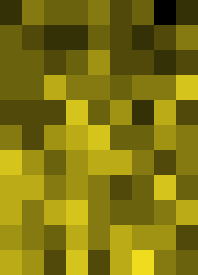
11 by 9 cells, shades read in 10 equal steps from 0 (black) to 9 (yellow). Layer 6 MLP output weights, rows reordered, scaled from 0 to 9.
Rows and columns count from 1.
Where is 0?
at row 1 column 8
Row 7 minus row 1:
6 1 0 2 2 4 1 3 3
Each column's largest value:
8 7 7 8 8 7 9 8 8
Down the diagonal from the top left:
2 3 3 5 4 4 5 8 7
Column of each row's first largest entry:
2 9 5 9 4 5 1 8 4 4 7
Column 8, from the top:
0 3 2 5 7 6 3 8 5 6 5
